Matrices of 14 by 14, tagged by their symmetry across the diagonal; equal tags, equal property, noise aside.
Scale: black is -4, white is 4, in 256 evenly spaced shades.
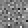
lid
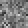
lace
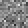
lace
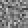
lid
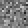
lace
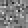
lid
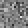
lace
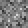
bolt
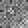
bolt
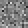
lid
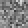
lace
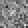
bolt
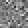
lace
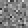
lid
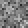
bolt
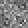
bolt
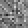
lid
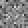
bolt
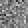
lace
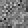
bolt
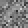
bolt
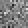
lid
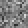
lid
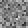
bolt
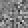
lid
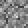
bolt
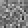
lace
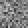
lace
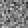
lid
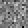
lace
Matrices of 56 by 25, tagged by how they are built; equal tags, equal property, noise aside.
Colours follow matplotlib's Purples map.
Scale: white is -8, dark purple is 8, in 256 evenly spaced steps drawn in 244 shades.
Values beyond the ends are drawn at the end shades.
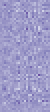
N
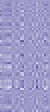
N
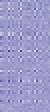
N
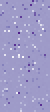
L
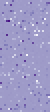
L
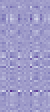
N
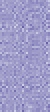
N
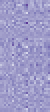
N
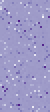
L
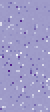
L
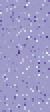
L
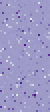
L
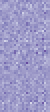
N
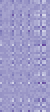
N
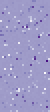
L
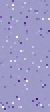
L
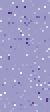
L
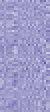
N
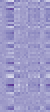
N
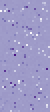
L
